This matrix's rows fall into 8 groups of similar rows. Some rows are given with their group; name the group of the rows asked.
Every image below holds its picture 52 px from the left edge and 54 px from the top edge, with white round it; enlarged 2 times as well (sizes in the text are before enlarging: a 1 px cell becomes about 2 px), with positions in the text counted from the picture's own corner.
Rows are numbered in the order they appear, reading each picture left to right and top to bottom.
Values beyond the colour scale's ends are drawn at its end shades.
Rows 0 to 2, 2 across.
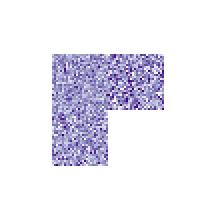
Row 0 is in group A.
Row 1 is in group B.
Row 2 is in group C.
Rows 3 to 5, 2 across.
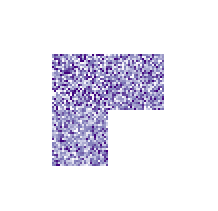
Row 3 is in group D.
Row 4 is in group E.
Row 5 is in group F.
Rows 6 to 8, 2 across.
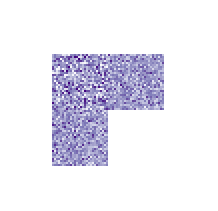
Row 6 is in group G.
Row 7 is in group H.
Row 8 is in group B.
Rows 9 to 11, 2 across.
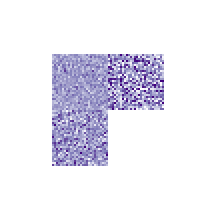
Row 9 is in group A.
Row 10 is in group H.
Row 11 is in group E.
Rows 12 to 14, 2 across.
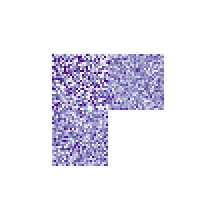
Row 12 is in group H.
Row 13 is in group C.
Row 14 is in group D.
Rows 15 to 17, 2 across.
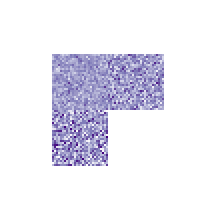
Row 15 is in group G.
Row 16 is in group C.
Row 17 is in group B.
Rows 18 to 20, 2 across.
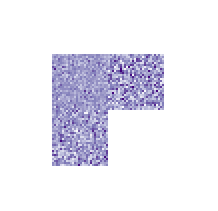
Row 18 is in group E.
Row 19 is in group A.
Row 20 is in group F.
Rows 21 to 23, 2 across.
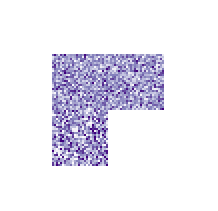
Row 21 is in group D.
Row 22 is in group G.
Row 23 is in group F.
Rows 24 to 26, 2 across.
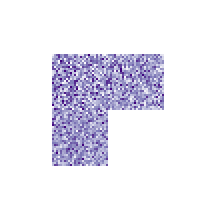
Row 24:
B
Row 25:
A
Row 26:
B
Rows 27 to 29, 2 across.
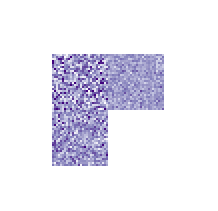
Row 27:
C
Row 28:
G
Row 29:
E
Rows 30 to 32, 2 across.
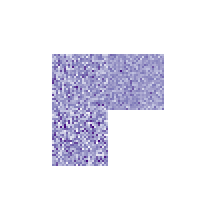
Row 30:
A
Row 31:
B
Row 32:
A
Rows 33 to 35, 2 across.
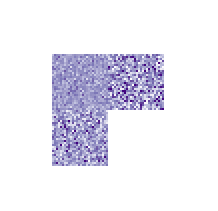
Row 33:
B
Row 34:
G
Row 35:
A
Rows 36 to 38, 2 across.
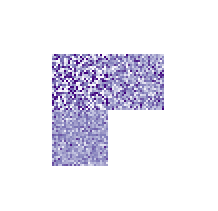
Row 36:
B
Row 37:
G
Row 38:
H
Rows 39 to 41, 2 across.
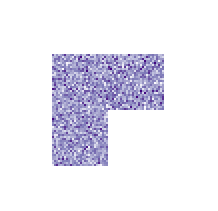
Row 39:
H
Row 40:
E
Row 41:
C
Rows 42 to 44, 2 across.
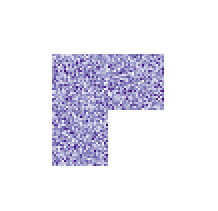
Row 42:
A
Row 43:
D
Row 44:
D
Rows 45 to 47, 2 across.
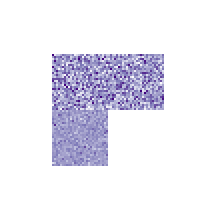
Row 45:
H
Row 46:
E
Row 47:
E
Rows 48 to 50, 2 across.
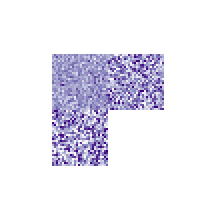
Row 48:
F
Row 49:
C
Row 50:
F
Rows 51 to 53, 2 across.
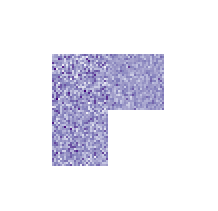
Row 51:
E
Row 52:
F
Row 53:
B
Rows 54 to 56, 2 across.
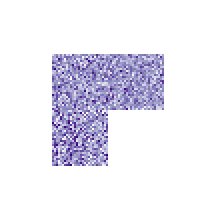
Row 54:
E
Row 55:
B
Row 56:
B
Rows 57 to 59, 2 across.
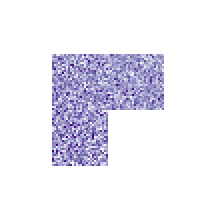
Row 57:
E
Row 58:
F
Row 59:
B
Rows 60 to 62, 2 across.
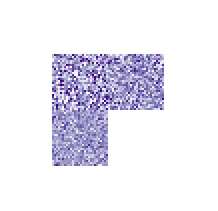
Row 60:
F
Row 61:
C
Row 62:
C
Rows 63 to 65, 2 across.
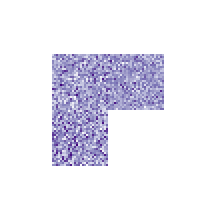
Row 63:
F
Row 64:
H
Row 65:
B
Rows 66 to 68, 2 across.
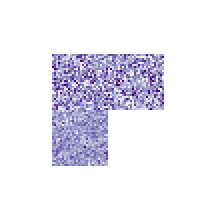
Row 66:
D
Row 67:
F
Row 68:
E
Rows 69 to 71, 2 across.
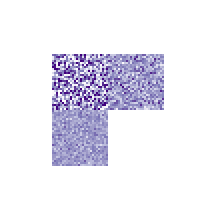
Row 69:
D
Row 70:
H
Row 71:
H
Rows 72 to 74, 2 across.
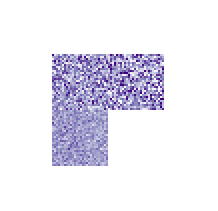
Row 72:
H
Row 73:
D
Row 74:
B
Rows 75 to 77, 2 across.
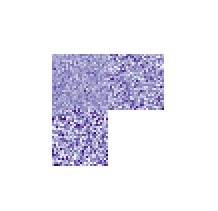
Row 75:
E
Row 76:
G
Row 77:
C
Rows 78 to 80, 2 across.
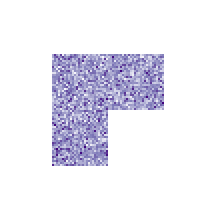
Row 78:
G
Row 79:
F
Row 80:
E
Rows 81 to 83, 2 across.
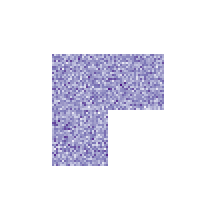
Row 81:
H
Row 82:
H
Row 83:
D
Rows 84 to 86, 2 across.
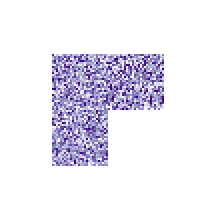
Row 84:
H
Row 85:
E
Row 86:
E
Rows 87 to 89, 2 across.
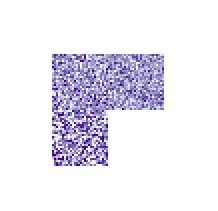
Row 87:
D
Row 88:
D
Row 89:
C
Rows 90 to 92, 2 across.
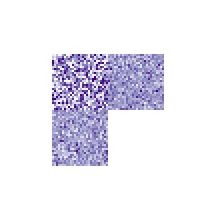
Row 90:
C
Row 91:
E
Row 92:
F
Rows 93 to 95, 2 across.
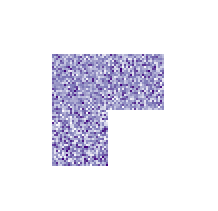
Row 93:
B
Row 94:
A
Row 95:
G
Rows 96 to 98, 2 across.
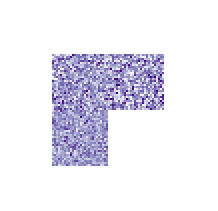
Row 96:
C
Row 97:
F
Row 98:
D
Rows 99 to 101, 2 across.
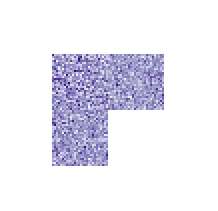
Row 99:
H
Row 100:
F
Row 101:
E
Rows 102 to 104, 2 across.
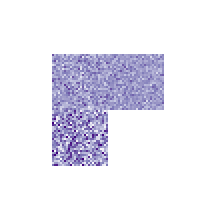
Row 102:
H
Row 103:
B
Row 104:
B
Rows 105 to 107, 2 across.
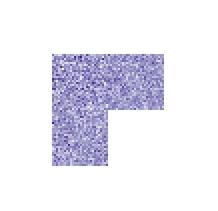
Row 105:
H
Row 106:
H
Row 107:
D
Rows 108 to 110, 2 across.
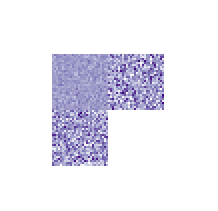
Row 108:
F
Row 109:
F
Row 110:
H
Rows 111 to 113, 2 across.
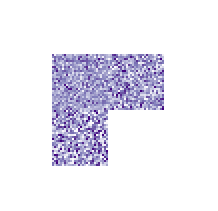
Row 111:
H
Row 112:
G
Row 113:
F
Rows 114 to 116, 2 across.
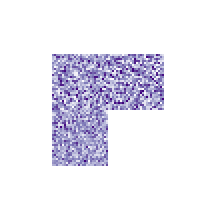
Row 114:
F
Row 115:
C
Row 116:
A
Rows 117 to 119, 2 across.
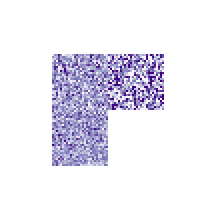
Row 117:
A
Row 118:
F
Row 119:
H
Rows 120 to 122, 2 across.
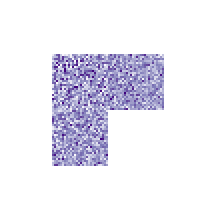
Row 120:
A
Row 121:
B
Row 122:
C
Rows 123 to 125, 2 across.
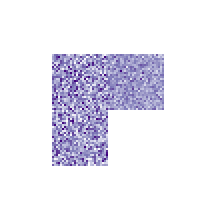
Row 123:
B
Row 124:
B
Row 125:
E
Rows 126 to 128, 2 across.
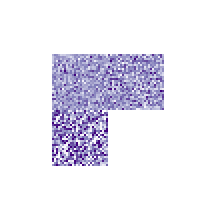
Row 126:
A
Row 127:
H
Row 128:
B
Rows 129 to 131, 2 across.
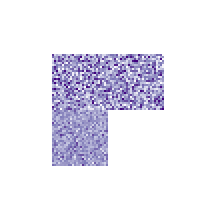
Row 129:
H
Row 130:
G
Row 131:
B
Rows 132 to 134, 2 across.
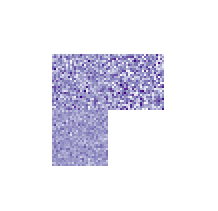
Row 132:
E
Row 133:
G
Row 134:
E
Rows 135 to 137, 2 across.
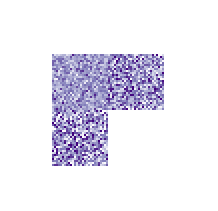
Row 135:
C
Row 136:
B
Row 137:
B
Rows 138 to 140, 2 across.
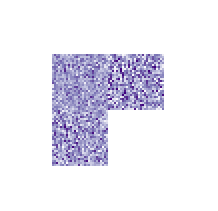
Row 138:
A
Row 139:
A
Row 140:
A
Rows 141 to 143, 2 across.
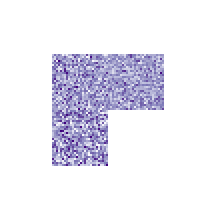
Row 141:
A
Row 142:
G
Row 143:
G
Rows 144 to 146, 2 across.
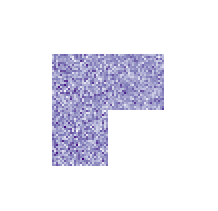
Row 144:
D
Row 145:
G
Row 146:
B
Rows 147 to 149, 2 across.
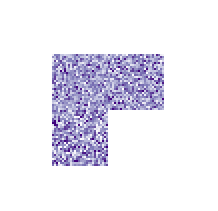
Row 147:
A
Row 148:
C
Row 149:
D
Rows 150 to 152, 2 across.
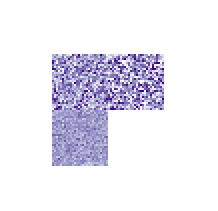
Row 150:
C
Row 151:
C
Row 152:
H
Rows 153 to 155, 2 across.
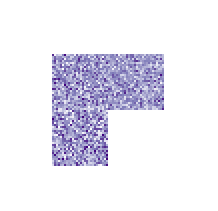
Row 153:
H
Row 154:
G
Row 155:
C
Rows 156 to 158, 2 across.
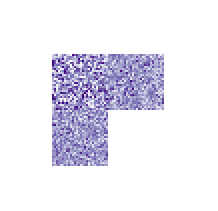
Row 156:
C
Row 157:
B
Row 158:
E
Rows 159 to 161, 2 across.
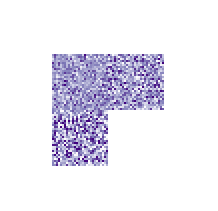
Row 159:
D
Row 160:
H
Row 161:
A
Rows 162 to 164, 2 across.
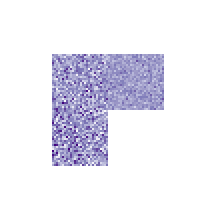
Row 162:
C
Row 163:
D
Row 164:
B
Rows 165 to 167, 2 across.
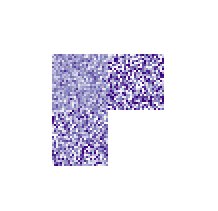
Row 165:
F
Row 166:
E
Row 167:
C
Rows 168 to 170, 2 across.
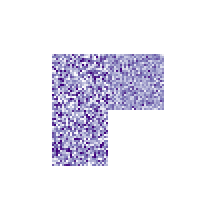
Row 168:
F
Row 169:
A
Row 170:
E
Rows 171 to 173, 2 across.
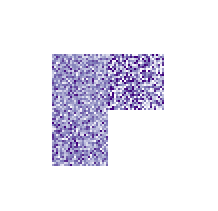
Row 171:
B
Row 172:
B
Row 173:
B
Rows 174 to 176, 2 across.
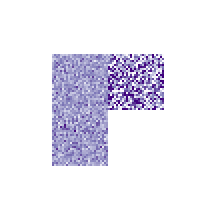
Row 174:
A
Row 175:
B
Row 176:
A
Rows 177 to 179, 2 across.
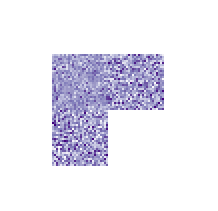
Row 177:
E
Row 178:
C
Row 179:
D
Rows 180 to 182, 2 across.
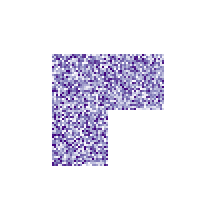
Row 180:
G
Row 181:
H
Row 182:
H
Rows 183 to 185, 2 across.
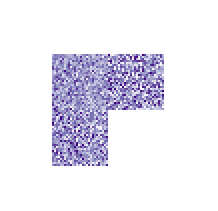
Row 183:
B
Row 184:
H
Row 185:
B
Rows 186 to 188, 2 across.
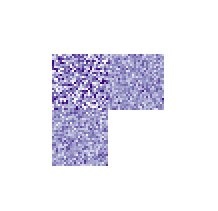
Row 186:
C
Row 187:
C
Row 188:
G
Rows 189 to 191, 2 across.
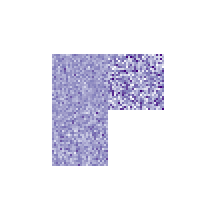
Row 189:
A
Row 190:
G
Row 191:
F
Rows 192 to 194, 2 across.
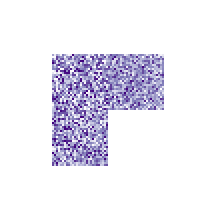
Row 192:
C
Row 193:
B
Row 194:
D
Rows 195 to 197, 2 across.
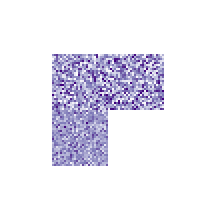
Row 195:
F
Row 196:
C
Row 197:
B
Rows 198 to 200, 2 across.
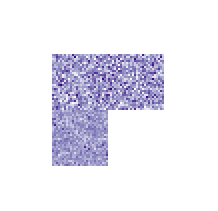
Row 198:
F
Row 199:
H
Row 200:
E
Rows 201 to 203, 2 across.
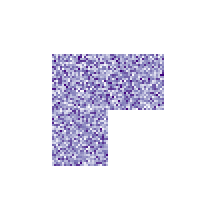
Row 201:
H
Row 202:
B
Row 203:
C
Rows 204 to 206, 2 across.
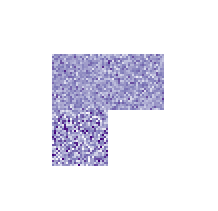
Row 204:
B
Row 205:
C
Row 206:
A
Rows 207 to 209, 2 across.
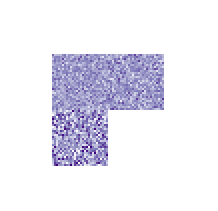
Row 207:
H
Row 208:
C
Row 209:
C
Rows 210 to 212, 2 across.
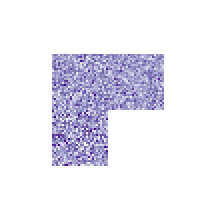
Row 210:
D
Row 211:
F
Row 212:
H
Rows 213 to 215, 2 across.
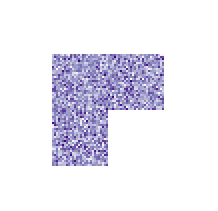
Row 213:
G
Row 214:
B
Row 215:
D
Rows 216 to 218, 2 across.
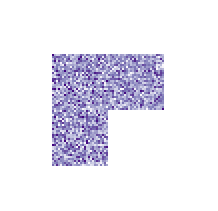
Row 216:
H
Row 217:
G
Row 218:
H
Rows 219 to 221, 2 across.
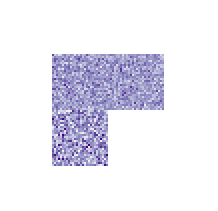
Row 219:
H
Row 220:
A
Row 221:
C
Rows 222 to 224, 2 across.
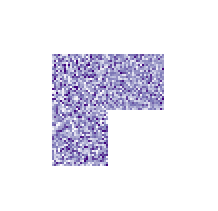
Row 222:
A
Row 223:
D
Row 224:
G
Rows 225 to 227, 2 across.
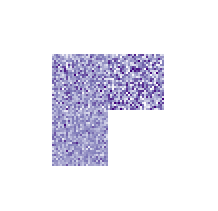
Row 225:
A
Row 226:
C
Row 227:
A
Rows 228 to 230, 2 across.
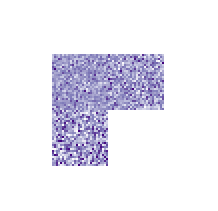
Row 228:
E
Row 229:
H
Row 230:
F
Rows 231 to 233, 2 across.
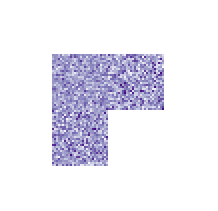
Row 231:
G
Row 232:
G
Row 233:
H
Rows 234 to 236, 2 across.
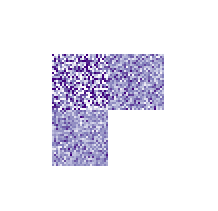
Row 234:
H
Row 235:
B
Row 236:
D
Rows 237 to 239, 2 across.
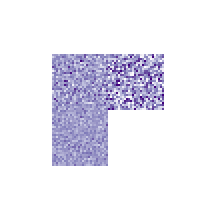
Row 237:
D
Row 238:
F
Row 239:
D
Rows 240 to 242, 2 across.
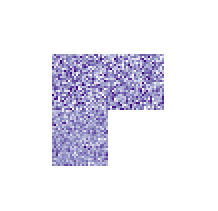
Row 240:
B
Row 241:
E
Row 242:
E
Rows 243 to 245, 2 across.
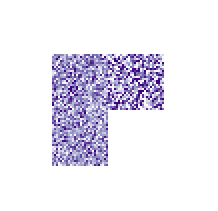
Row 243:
B
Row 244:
C
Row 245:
D
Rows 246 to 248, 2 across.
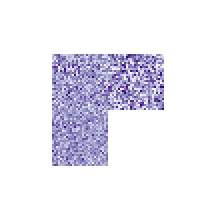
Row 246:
A
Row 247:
G
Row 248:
B
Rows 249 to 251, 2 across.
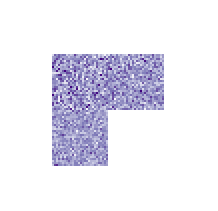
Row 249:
B
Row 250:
E
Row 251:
C
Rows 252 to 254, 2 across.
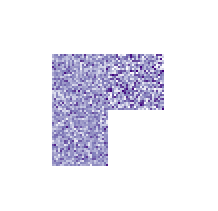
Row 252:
D
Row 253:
G
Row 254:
G
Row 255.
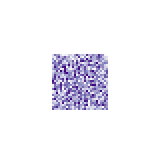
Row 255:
A
